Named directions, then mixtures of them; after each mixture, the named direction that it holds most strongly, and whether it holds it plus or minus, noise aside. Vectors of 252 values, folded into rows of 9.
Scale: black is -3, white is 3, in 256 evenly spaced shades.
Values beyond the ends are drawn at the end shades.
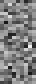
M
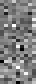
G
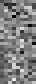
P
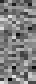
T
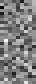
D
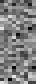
T, plus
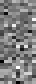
G, plus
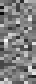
D, plus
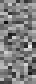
M, plus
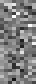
P, minus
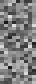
M, plus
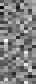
D, plus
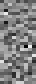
M, plus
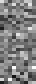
T, minus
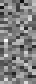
D, plus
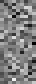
P, plus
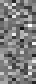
P, minus
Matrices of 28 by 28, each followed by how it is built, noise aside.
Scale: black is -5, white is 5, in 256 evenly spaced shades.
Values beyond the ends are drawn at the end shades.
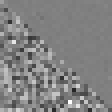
lower triangular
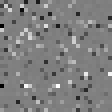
sparse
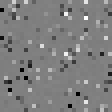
sparse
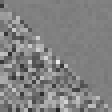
lower triangular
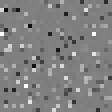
sparse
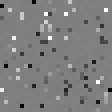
sparse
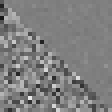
lower triangular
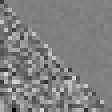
lower triangular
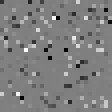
sparse
